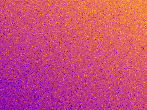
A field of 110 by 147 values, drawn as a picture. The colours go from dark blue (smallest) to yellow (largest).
Neither half mirrors the other. Values rise toward the top right. There are no regular stripes. The ninth with the highest average is the top right. The ninth with the lowest average is the bottom left. Fine speckle covers the field.
